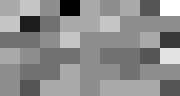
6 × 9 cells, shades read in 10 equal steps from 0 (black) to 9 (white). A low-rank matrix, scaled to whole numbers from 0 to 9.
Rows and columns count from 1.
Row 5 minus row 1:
-1 -3 -1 6 -1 0 -2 2 -4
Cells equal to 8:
1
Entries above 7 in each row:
1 0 0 1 0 0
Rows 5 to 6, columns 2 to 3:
4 4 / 3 6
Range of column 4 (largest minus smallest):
7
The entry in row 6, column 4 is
6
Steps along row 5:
down same up down same down up same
